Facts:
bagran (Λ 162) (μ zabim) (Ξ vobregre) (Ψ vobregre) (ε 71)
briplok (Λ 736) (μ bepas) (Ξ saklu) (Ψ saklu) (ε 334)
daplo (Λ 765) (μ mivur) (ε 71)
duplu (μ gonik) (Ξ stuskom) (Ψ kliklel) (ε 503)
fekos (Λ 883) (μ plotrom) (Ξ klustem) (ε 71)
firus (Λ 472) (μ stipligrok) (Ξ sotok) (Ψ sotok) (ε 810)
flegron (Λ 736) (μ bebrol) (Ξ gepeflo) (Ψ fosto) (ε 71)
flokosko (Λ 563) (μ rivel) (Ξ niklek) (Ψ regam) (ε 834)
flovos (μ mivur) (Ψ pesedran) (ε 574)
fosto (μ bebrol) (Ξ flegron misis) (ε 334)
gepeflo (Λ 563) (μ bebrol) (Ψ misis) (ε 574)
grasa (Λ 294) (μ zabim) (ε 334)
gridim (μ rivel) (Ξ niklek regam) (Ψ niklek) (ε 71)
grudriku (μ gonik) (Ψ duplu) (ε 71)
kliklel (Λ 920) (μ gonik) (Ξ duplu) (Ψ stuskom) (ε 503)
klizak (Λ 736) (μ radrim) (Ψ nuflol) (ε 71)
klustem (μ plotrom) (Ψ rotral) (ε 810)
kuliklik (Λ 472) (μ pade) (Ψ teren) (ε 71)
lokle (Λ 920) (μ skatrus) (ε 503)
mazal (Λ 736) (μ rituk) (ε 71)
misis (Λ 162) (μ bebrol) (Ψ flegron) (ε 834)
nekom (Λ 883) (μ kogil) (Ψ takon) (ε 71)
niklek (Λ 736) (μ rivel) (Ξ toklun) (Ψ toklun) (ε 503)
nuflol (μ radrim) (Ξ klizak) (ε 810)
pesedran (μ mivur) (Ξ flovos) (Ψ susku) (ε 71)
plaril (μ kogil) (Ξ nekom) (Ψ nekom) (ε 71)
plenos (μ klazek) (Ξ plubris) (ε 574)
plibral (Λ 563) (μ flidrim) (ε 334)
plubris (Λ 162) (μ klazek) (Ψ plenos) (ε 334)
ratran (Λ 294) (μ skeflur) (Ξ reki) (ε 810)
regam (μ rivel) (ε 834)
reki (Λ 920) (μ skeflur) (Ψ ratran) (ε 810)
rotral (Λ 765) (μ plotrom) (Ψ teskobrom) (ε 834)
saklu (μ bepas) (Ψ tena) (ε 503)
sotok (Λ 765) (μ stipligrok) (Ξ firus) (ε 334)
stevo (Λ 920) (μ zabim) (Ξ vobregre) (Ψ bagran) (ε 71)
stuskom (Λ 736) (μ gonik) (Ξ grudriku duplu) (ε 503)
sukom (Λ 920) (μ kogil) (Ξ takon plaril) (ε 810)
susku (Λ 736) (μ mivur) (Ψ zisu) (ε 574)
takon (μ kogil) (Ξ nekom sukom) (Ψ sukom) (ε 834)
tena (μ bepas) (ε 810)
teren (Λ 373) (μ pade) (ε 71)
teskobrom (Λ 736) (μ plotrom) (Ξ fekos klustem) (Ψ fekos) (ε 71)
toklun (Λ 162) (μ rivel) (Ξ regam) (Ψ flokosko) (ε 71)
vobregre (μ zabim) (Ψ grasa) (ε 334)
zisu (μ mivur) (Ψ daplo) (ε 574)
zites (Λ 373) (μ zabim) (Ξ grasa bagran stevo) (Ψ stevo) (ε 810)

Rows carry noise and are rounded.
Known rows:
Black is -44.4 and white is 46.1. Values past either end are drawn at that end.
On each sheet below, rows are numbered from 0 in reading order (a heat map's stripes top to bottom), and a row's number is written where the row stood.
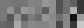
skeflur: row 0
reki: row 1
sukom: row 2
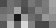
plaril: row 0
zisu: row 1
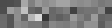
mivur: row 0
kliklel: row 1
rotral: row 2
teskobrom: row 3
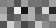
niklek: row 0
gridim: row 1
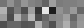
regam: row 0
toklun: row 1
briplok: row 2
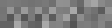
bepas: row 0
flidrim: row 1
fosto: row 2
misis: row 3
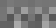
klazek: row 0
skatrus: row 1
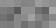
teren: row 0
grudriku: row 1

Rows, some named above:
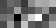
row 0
takon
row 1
stuskom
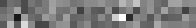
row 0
plaril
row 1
zisu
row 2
teskobrom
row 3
tena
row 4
duplu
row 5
bebrol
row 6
rotral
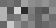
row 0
gridim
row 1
tena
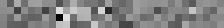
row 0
grasa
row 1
rotral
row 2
firus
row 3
gridim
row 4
zisu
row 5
klustem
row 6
gonik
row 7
gepeflo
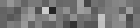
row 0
nekom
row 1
flokosko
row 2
daplo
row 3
rivel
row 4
flegron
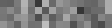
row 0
flovos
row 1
zabim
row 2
fekos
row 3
susku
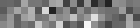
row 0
pesedran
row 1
gridim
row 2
vobregre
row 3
bagran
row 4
plotrom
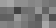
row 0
rotral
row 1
kogil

